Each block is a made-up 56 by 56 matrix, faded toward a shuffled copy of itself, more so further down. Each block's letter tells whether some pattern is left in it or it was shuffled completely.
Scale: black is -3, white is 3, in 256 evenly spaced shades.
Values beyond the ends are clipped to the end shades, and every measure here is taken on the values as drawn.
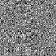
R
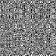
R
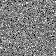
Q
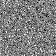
Q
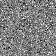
Q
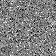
Q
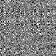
R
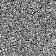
Q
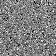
Q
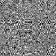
R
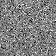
Q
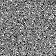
Q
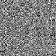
R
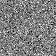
Q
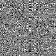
R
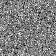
Q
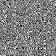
R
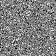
Q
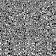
R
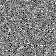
Q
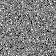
Q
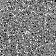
Q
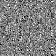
R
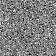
Q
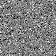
Q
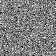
Q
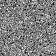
Q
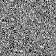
R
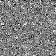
R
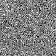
R
